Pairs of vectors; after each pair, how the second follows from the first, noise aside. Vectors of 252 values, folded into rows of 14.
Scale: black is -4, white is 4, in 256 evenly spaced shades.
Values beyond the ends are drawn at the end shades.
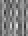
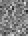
shuffled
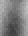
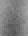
shrunk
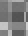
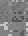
partly zeroed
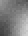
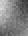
reversed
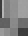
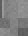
shrunk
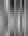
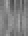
shrunk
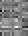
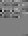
partly zeroed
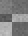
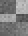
reversed
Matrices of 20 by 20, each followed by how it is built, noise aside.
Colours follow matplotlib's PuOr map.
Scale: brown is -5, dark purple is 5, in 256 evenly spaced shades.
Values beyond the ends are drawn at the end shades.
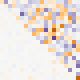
upper triangular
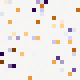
sparse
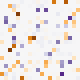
sparse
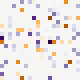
sparse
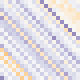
Toeplitz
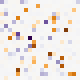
sparse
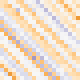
Toeplitz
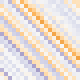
Toeplitz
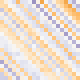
Toeplitz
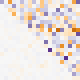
upper triangular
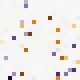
sparse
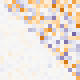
upper triangular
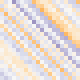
Toeplitz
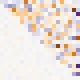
upper triangular
